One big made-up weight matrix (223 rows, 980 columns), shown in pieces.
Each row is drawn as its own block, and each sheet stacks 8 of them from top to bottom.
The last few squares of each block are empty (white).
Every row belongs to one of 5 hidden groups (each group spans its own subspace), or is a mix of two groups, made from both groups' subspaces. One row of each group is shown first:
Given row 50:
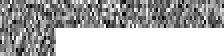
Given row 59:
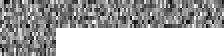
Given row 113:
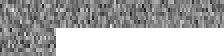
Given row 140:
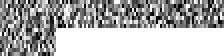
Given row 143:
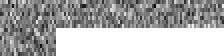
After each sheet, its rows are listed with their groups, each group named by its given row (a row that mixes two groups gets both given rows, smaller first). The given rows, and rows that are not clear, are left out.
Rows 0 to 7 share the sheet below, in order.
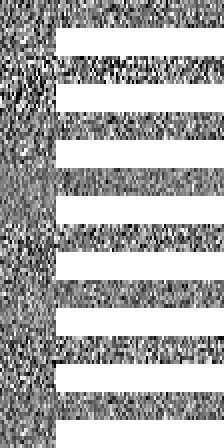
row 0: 143
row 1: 50 and 59
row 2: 143
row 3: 140
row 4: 59
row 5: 59
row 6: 113
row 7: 143
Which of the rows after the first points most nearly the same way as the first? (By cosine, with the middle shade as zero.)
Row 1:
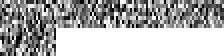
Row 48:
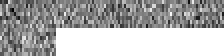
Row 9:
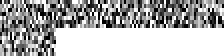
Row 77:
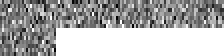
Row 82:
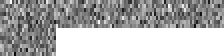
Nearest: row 77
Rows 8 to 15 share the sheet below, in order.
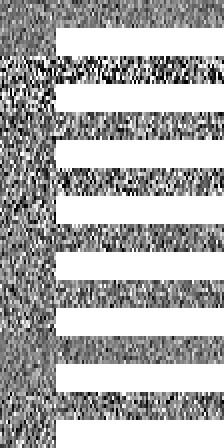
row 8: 50
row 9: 50
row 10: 113
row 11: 50 and 140
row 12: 50
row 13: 113
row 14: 140
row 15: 50
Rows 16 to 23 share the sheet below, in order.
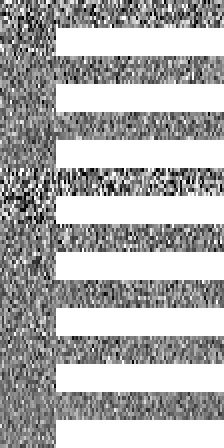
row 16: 59
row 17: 59 and 140
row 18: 59 and 140
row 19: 143
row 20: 140
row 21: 50 and 113
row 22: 50
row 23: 113 and 140
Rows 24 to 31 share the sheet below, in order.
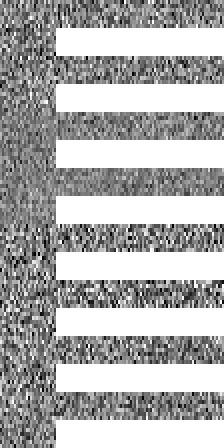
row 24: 143
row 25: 59
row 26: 59 and 143
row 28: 140
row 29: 143
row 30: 113
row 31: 113
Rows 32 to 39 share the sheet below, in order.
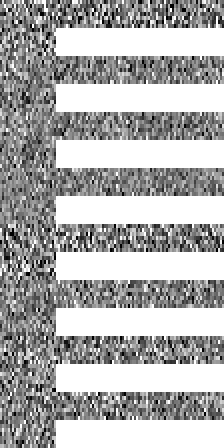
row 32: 50
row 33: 113
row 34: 113
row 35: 50
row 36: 113
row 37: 140
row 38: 59 and 143
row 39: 50
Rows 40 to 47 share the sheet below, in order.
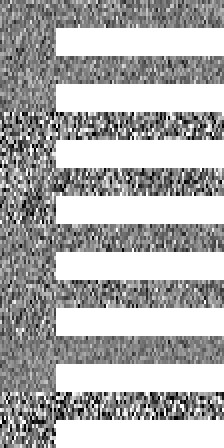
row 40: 50
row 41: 59
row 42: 59
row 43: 113
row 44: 50
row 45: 50
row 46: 59
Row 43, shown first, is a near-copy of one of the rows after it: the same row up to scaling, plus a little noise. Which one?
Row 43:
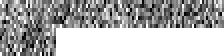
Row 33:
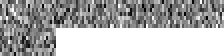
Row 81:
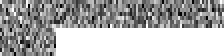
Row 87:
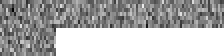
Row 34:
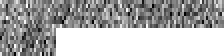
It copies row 34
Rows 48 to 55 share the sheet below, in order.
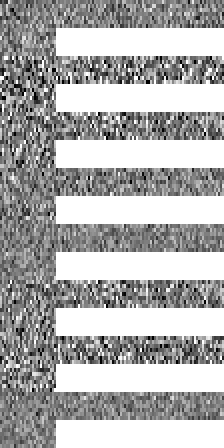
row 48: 113 and 143
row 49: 59 and 143
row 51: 113
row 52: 143
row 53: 50
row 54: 143
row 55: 50 and 143
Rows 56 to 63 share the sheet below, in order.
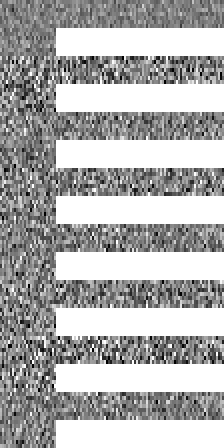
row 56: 113
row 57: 143
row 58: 50 and 113
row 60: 50
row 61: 113
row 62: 50
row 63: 50
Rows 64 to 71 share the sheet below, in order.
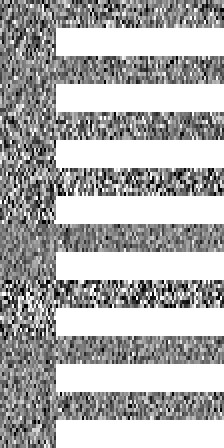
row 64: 50 and 143
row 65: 50
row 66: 113
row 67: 140
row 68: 140
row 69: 59
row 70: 59 and 113
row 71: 140
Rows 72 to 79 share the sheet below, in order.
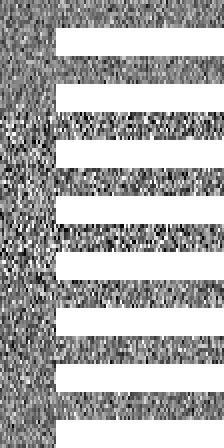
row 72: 143
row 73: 50
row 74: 140
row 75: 59
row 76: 59 and 143
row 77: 50
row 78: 113
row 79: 140
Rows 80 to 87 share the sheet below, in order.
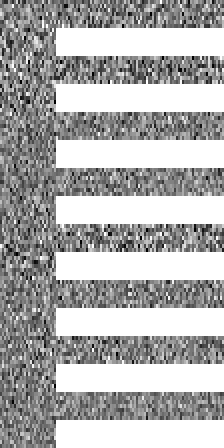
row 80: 143
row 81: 113
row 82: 59
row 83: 113 and 143
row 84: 143
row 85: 140
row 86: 50
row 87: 113
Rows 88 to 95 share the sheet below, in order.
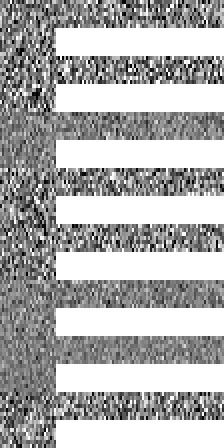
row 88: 50
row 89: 140
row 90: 50
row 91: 143
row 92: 50
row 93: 50
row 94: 50 and 59
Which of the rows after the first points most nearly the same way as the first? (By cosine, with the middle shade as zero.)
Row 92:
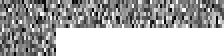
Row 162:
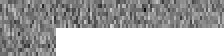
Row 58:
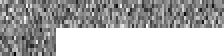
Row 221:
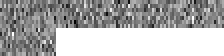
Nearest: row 58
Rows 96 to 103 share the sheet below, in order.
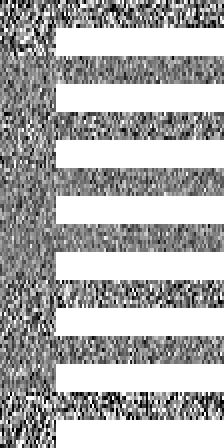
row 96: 143
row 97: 113 and 140
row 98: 59
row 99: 50 and 59
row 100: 50 and 140
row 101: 140
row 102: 59 and 140
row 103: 50
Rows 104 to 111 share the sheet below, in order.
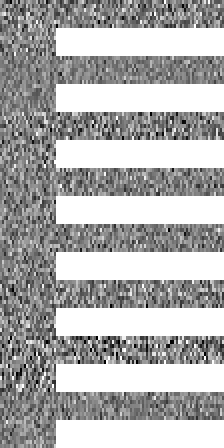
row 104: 59
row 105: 140
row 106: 50
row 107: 113 and 140
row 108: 59 and 113
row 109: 113
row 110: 50
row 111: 143
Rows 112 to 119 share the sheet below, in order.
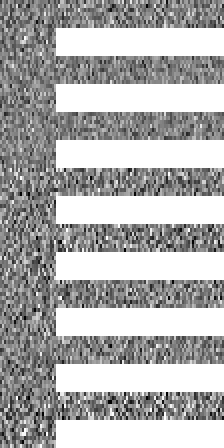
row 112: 143
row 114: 59
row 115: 59 and 113
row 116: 140
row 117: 140
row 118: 140 and 143
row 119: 143
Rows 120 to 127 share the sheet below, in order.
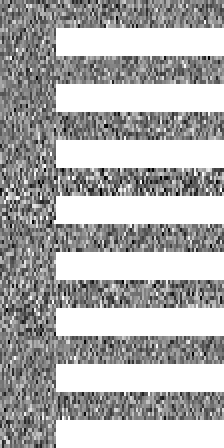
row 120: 50
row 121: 50 and 59
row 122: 50 and 140
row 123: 143
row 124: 59 and 143
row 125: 143
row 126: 50 and 140
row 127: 143
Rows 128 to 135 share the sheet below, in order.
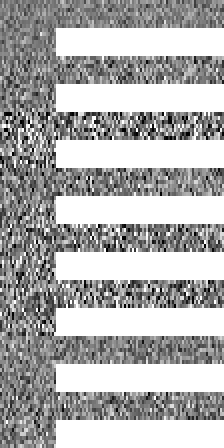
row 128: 143
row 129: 143
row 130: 59
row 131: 113
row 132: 50
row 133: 140
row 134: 113
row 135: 143
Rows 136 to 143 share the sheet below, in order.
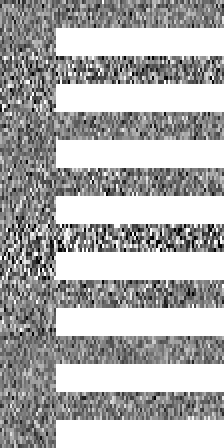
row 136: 113 and 143
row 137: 59 and 143
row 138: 59
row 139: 50
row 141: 113 and 143
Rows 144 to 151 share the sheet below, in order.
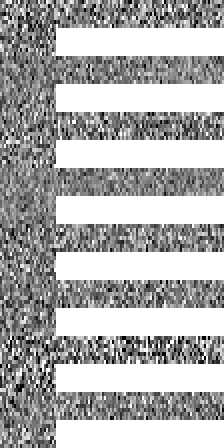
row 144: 59
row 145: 113
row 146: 143
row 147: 143
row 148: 113
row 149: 143
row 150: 50
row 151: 113
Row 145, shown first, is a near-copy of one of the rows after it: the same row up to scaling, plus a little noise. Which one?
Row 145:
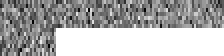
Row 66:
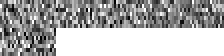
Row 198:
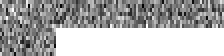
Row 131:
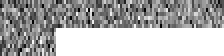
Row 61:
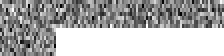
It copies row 131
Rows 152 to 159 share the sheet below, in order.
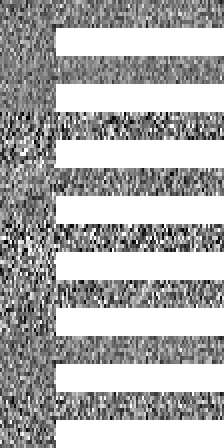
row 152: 113
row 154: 143
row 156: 59
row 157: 59 and 143
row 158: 113
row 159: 113
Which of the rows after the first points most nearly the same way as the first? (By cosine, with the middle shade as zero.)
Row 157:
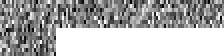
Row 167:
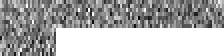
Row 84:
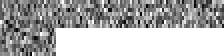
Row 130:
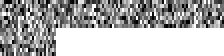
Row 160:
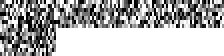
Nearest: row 160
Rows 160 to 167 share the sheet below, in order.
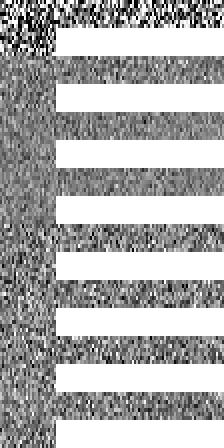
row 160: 59
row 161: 50 and 59
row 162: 113 and 140
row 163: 143
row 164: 50 and 59
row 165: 59
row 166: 50
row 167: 113
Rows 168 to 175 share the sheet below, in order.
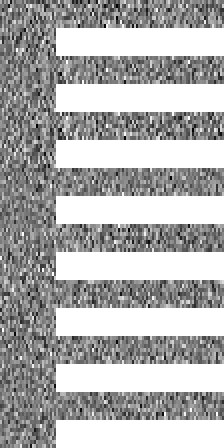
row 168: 50
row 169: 140
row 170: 140
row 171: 50
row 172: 113 and 140
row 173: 59 and 113
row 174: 50
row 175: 50 and 143
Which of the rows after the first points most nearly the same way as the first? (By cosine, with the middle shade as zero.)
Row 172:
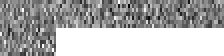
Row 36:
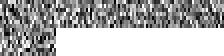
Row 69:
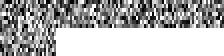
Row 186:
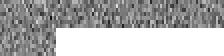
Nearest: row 36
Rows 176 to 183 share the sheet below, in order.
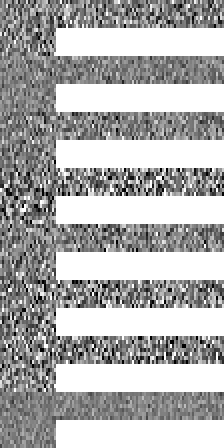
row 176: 140
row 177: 50
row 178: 50
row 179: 143
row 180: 50
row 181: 50
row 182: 50
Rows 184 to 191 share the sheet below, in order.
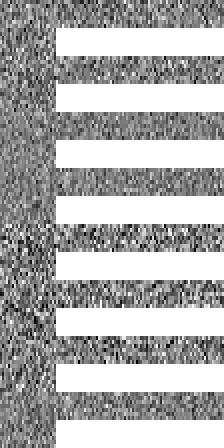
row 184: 50 and 143
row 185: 59
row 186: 50
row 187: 140
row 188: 59
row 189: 143
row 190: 50
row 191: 59 and 140
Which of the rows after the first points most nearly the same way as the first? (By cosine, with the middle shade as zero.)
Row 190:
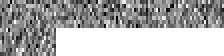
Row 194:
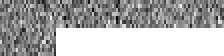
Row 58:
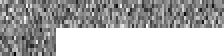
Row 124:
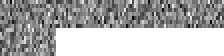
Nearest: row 194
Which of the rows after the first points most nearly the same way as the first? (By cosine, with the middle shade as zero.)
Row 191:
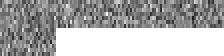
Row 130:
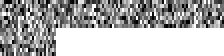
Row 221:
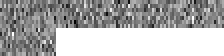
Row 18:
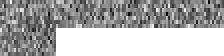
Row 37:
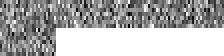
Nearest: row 37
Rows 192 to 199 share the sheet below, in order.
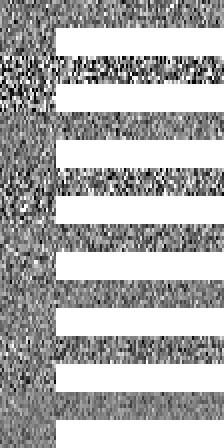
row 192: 50
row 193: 59
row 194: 50 and 140
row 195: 143
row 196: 143
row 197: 59
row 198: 113
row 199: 113
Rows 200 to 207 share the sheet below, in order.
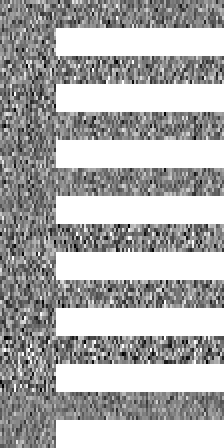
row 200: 50
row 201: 50 and 113
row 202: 59
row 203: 59
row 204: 140
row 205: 143
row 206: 59
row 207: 50
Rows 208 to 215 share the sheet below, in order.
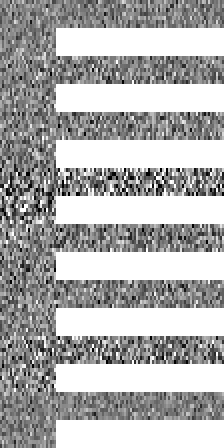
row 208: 50
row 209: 50
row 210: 50 and 143
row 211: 143
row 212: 113
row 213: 59
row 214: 50
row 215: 59
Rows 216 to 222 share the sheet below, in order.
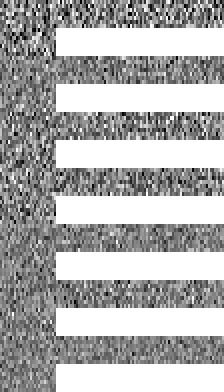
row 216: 140
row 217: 50
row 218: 50
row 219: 113
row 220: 50 and 143
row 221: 140
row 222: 59
